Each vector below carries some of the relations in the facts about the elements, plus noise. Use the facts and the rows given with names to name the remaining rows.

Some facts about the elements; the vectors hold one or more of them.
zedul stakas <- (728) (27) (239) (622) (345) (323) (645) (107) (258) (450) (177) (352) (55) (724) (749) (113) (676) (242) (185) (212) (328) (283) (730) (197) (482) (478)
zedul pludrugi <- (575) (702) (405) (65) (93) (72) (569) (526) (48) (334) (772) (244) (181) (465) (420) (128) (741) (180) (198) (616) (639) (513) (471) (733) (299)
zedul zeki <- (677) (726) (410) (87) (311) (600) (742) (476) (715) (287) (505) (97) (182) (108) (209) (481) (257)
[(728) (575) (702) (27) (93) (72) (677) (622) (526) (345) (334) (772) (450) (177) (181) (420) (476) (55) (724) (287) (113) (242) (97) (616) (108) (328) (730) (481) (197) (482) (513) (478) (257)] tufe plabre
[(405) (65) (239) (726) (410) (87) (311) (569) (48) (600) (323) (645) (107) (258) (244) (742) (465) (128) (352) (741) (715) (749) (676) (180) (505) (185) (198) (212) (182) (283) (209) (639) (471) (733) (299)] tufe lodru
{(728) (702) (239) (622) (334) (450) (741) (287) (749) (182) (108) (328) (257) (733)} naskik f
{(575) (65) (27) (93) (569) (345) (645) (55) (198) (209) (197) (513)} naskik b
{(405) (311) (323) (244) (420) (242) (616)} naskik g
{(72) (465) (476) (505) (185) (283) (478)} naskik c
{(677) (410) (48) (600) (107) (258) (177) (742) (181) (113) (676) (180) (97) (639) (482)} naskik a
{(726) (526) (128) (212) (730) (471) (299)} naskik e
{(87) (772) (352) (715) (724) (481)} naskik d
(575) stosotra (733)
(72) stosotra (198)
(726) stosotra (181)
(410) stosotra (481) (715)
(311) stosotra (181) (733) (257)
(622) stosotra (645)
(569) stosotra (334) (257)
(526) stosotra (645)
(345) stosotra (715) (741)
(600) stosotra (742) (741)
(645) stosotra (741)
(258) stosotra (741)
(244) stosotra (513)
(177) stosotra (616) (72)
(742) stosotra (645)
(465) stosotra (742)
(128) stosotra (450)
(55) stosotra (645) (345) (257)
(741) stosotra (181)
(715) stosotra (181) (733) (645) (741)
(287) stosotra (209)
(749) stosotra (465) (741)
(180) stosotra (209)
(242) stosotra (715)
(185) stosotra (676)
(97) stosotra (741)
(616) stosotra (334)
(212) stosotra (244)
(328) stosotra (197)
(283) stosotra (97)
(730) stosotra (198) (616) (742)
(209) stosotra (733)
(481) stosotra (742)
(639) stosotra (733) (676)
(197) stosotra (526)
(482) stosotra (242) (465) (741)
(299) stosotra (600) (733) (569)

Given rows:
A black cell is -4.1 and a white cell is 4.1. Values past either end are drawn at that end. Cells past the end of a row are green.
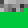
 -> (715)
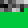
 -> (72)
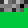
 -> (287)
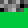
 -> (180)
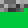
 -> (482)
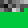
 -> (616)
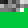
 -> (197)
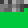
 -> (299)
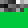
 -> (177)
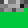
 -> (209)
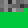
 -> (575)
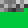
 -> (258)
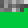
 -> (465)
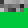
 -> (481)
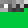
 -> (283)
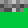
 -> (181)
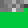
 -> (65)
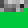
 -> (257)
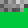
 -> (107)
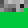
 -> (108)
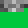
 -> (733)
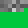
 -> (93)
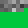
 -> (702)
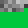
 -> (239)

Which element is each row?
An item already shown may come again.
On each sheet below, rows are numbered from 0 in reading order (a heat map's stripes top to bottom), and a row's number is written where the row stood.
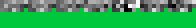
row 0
(741)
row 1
(733)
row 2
(702)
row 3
(481)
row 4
(450)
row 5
(334)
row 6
(72)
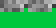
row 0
(323)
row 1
(645)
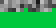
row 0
(311)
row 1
(639)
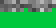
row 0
(772)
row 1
(48)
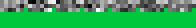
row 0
(410)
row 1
(328)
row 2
(526)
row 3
(198)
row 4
(482)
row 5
(730)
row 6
(741)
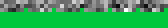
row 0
(482)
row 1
(513)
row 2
(749)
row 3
(27)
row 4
(198)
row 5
(616)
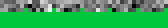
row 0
(55)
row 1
(676)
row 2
(97)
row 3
(569)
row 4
(180)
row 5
(212)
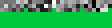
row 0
(749)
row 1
(128)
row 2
(726)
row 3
(185)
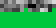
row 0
(113)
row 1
(72)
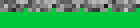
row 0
(622)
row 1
(352)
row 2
(55)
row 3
(677)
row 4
(471)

